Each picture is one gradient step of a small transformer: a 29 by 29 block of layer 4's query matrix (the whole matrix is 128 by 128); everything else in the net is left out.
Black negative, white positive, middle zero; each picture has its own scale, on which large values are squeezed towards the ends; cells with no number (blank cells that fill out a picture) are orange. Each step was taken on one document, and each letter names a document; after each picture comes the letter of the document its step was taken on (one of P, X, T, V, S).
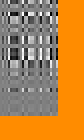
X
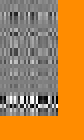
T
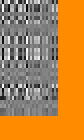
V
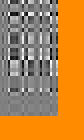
X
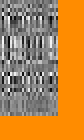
V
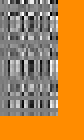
X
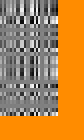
T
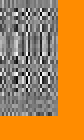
V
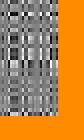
X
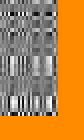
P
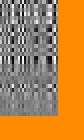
P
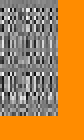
V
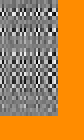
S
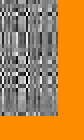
V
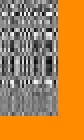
P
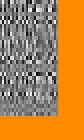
S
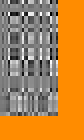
X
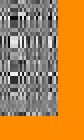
S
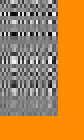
S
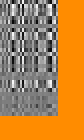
P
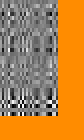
P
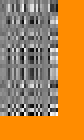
X
